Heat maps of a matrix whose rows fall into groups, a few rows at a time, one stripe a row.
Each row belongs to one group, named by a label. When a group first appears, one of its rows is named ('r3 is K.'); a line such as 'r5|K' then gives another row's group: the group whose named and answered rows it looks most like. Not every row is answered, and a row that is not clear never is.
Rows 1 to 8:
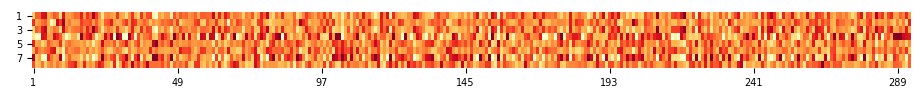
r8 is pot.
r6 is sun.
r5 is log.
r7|log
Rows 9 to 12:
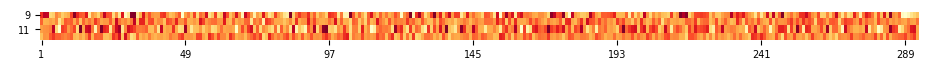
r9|pot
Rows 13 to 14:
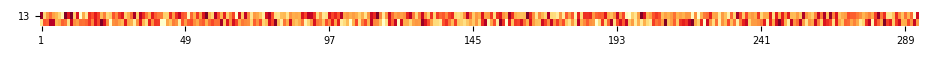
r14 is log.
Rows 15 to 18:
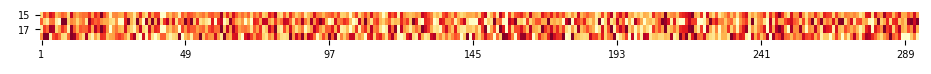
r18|pot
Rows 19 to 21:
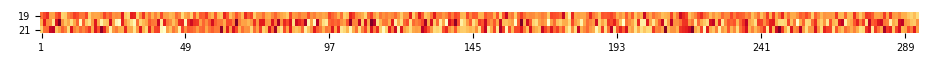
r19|pot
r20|sun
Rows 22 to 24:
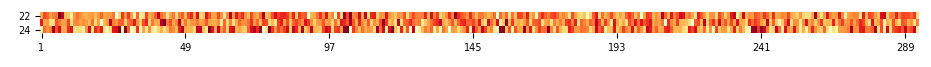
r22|sun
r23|log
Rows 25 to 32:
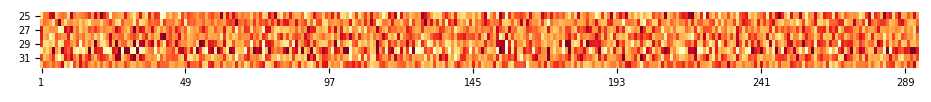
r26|sun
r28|log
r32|sun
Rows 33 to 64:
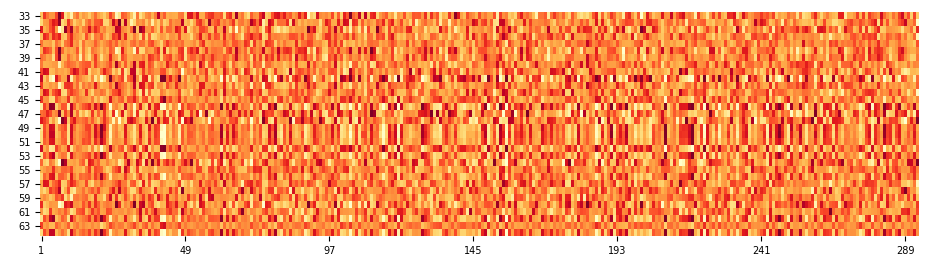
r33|sun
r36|pot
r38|sun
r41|pot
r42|log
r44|pot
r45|log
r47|sun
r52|log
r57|pot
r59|sun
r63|log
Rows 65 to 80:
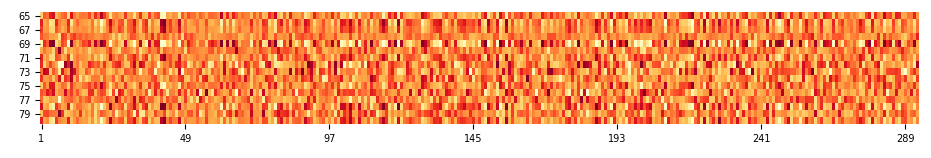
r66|log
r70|sun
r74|sun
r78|log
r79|sun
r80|log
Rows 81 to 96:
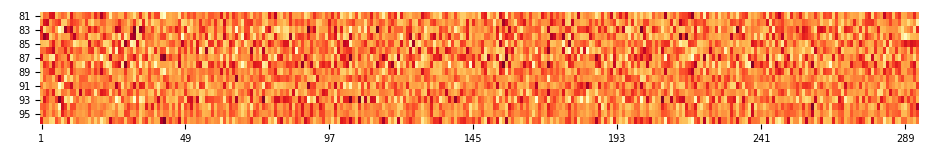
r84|pot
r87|log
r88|pot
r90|sun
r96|log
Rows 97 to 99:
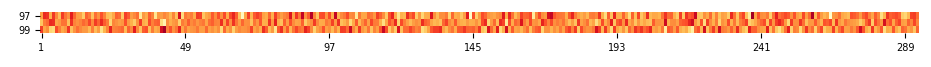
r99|log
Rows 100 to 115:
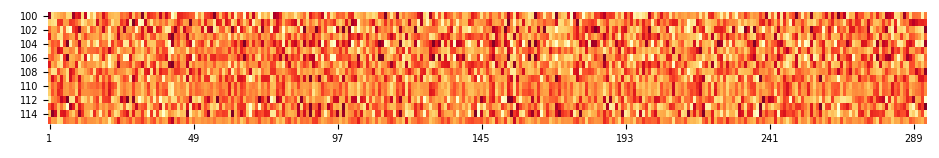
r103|log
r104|sun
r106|sun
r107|log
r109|pot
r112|pot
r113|pot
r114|pot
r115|log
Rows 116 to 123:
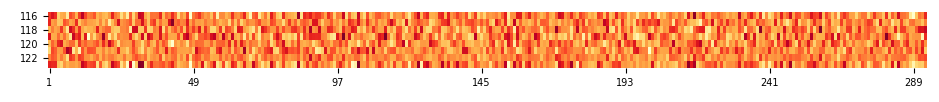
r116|pot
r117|log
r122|pot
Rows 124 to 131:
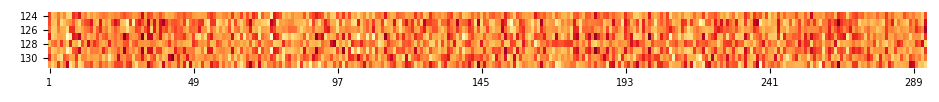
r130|log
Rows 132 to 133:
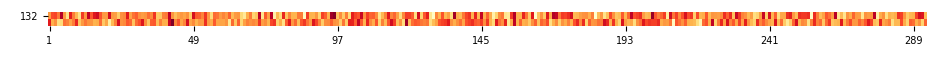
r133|log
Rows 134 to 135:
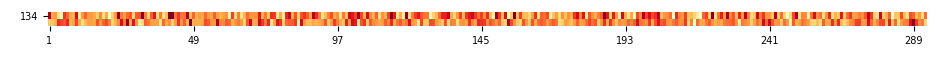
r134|log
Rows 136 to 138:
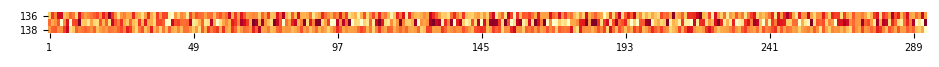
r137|sun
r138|pot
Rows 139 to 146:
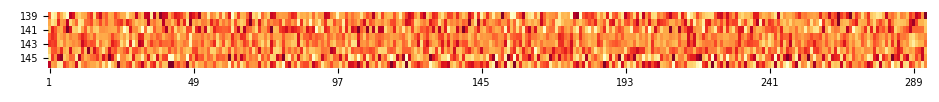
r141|sun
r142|pot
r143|pot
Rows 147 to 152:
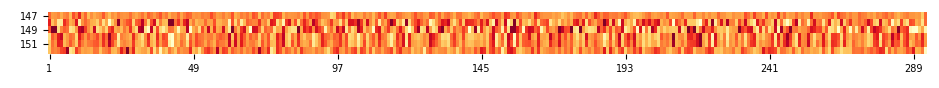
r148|log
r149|pot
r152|pot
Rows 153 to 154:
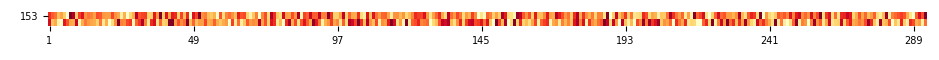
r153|pot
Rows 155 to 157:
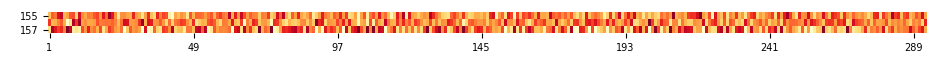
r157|sun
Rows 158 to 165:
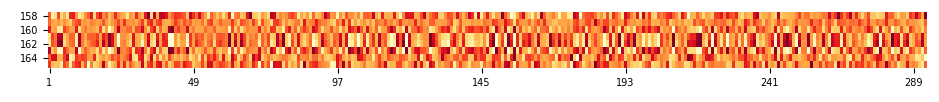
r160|log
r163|log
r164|pot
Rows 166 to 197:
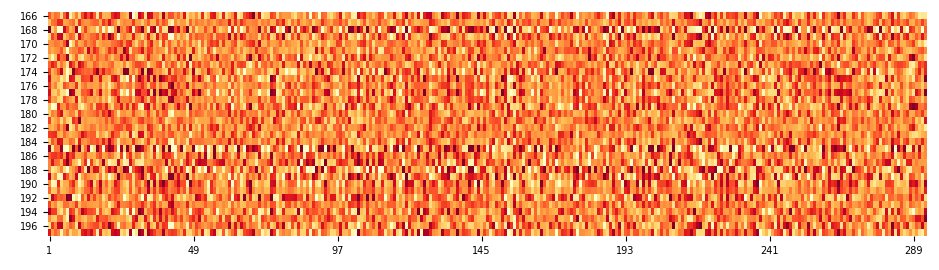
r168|log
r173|pot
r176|log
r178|log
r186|sun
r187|sun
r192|sun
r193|log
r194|pot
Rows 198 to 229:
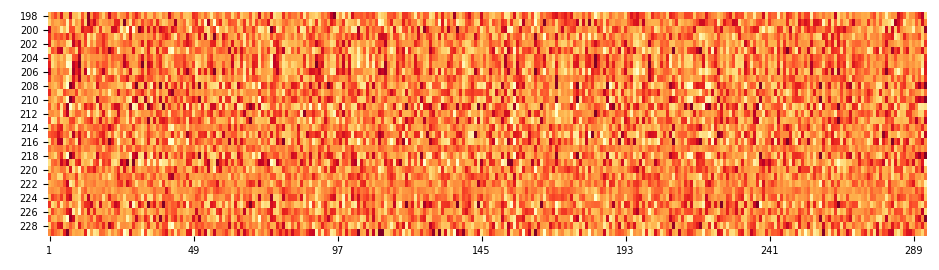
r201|sun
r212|sun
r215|sun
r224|sun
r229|sun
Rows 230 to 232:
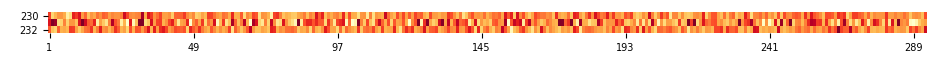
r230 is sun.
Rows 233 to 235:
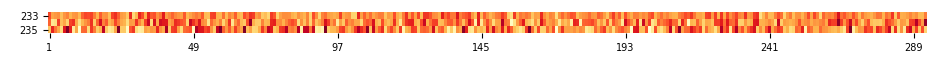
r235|sun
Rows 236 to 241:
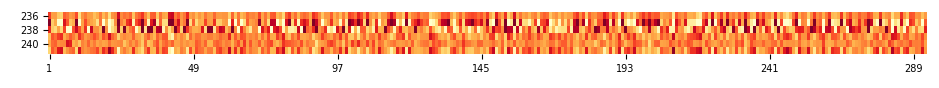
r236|log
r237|log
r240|sun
